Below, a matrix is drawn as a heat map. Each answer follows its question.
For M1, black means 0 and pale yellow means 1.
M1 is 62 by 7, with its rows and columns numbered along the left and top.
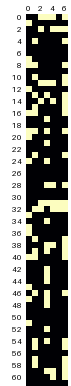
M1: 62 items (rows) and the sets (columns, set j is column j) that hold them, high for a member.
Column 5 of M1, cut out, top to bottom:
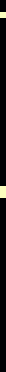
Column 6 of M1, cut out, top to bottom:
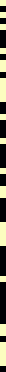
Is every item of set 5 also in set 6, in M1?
yes
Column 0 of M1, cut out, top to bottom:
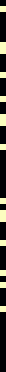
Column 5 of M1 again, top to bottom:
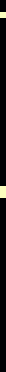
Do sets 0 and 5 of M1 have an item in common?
no
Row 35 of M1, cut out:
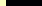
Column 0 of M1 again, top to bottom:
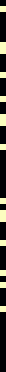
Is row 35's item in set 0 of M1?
yes
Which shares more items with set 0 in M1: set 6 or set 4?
set 6
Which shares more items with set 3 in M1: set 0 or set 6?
set 6
